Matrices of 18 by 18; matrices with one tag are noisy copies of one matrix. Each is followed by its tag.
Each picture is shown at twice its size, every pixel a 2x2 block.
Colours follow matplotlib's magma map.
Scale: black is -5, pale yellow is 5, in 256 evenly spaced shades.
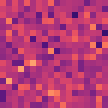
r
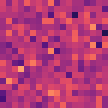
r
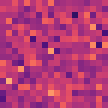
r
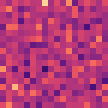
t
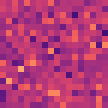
r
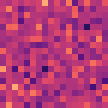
t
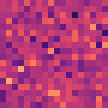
r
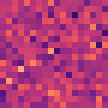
r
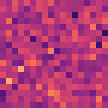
r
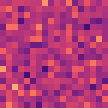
t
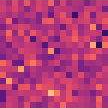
r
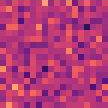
t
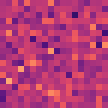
r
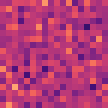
t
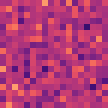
t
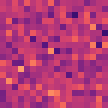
r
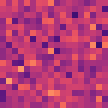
r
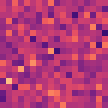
r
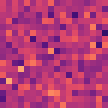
r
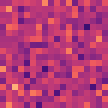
t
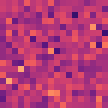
r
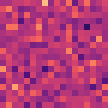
t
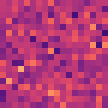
r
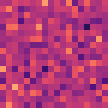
t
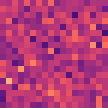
r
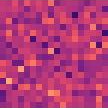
r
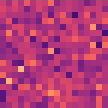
r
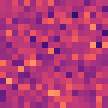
r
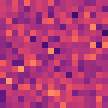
r
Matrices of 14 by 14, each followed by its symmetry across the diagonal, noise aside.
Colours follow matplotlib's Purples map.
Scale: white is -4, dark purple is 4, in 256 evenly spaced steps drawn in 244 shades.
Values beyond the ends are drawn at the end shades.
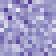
antisymmetric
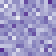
symmetric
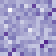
symmetric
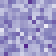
antisymmetric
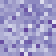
antisymmetric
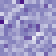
symmetric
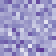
neither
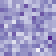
antisymmetric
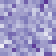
antisymmetric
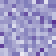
antisymmetric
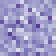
antisymmetric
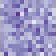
neither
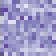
neither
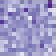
neither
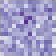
neither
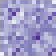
symmetric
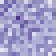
symmetric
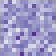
neither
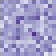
symmetric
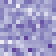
neither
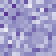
symmetric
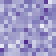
antisymmetric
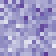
antisymmetric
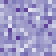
antisymmetric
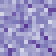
symmetric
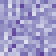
neither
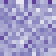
neither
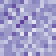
symmetric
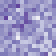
symmetric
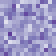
neither
